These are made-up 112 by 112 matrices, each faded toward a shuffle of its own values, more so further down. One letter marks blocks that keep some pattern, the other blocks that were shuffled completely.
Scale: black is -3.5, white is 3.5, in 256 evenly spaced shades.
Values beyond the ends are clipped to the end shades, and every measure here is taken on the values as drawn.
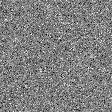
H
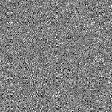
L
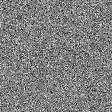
H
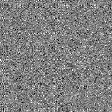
L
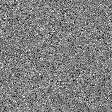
H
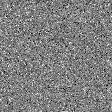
H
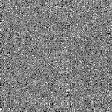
L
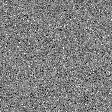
H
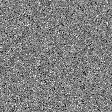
H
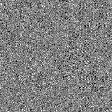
L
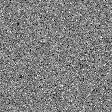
H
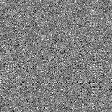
L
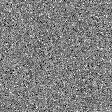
H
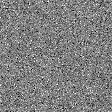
H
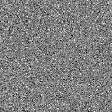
L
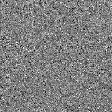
L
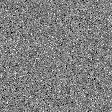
H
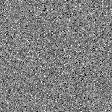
L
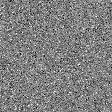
H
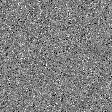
H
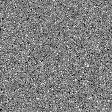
H
